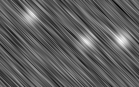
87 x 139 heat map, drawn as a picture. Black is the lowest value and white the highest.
The grain runs diagonally down to the right. No overall slope runs across the table. Three bumps rise from the field. Neither half mirrors the other. The values are skewed, with a long tail toward high values.
